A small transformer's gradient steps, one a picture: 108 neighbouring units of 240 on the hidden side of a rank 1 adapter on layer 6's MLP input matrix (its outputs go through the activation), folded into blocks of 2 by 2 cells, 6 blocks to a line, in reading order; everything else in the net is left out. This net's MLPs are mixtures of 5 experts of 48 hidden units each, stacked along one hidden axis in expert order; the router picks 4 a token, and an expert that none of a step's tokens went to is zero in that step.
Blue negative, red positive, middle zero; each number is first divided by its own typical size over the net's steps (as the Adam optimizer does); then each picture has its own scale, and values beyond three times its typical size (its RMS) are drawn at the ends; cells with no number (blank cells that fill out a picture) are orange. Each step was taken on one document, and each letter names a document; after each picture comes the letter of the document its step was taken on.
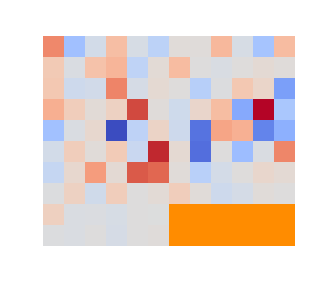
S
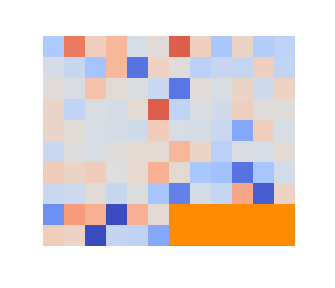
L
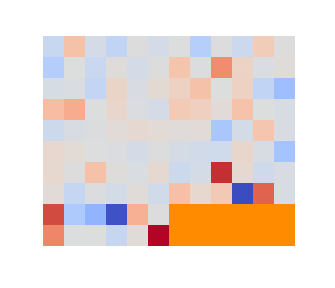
L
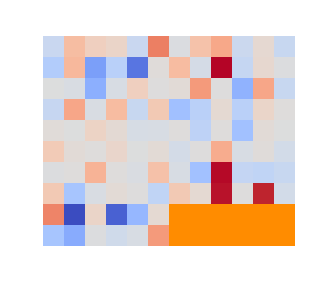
L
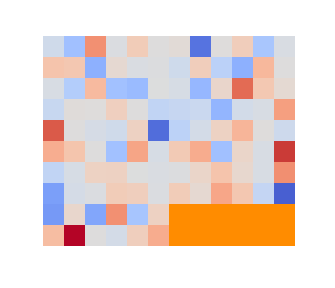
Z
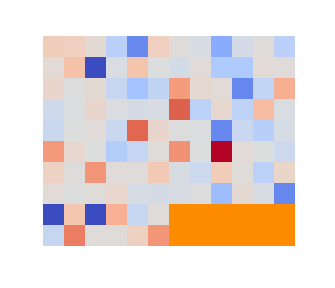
Z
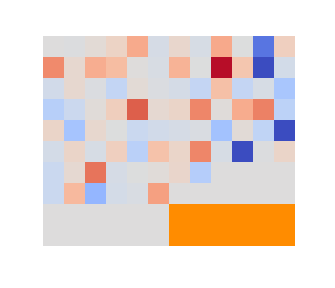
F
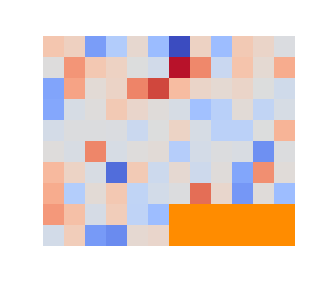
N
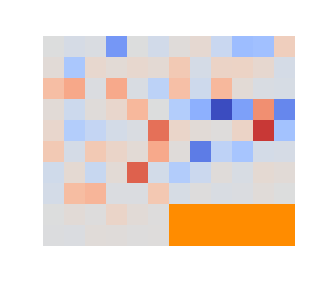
F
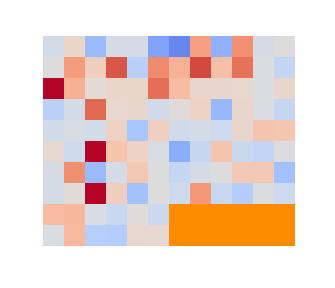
N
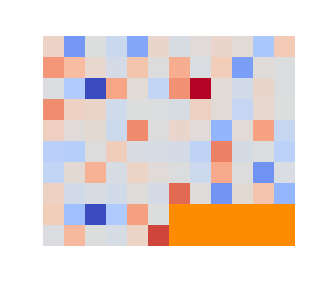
Z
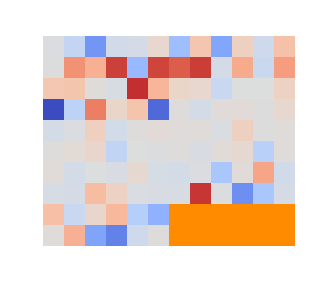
N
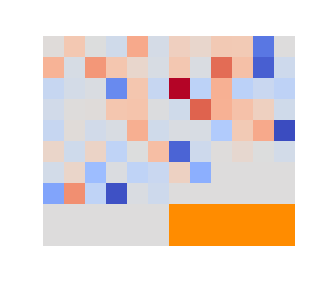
F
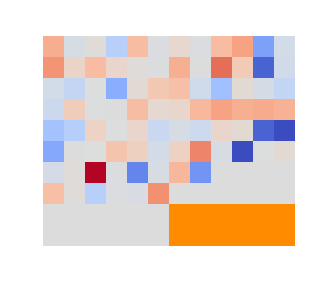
F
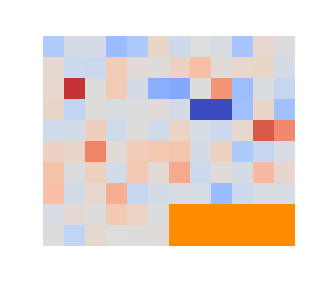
F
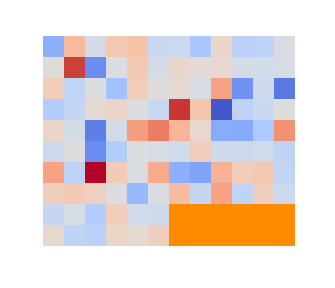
L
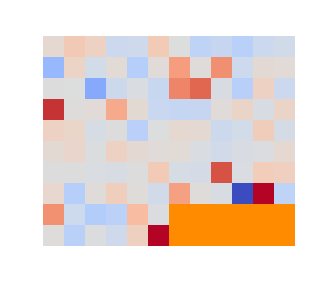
L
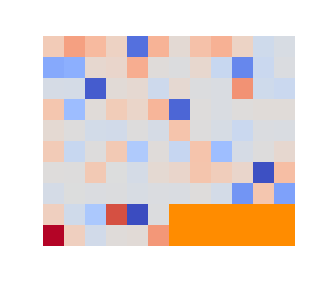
Z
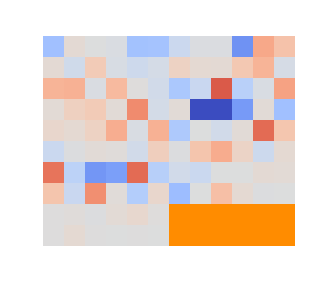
F
